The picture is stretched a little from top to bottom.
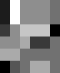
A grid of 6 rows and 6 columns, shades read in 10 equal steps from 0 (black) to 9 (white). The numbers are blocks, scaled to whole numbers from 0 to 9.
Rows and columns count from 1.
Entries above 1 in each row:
5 5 5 6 6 5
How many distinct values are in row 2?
4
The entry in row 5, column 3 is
4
